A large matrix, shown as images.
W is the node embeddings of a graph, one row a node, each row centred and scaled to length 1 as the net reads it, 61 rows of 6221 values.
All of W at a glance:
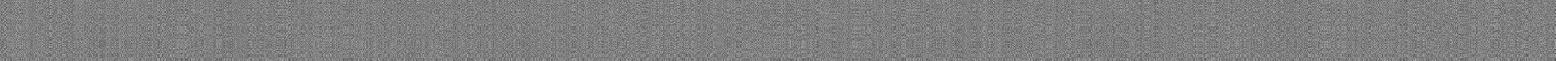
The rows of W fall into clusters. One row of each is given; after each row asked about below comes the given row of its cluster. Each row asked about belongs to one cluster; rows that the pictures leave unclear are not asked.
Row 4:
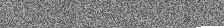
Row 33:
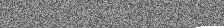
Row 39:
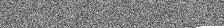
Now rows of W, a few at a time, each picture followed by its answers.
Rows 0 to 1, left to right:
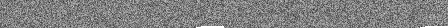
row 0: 33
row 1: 4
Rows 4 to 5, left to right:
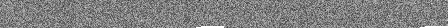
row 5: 39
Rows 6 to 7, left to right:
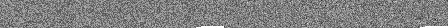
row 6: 4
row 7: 33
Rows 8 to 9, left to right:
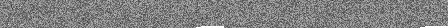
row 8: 39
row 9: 4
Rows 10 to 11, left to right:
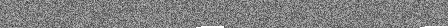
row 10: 4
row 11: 33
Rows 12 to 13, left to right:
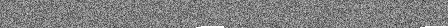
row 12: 33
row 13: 4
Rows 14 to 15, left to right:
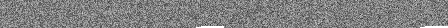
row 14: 33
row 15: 39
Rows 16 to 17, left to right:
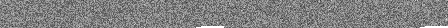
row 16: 4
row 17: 39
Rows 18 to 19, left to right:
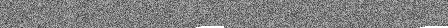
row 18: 39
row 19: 33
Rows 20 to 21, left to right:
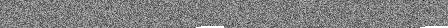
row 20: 33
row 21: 4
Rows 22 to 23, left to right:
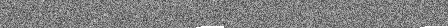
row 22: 39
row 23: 33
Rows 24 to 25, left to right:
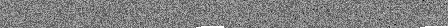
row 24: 4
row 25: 4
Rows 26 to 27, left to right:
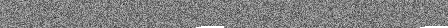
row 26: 33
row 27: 33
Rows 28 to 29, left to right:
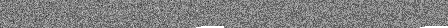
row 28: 33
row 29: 33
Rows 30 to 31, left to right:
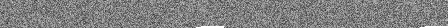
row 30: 39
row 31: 39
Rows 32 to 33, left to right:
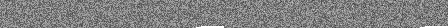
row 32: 33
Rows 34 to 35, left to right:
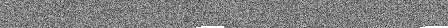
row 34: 4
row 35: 4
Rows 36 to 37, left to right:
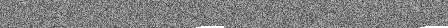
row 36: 33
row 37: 39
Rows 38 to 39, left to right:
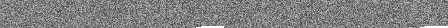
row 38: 4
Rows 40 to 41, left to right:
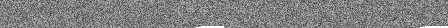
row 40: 39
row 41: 33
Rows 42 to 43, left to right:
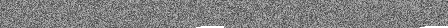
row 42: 33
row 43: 39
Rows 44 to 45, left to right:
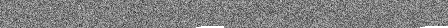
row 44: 33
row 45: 39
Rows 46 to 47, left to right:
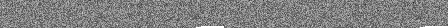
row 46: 33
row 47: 33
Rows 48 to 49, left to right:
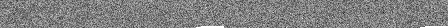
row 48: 39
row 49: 4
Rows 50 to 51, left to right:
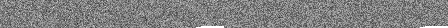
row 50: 39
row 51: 33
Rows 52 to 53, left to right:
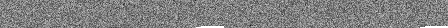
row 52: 33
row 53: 4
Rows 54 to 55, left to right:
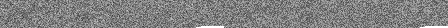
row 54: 39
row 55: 39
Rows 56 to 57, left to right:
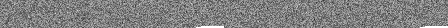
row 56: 39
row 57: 33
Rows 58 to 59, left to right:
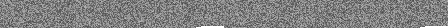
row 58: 4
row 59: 4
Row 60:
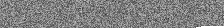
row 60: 4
